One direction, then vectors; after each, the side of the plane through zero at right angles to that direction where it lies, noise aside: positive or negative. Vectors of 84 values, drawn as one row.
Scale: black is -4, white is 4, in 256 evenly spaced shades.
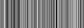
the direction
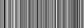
negative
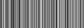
positive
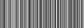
negative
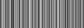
positive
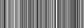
negative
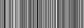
negative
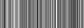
negative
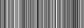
negative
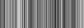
negative
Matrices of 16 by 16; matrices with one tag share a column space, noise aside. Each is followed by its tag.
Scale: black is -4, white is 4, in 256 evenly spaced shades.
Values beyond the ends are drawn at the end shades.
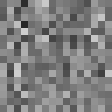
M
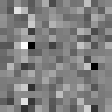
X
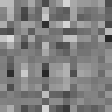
M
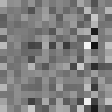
X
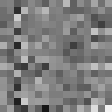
X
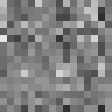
M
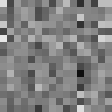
M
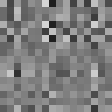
M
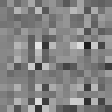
X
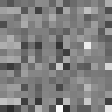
X
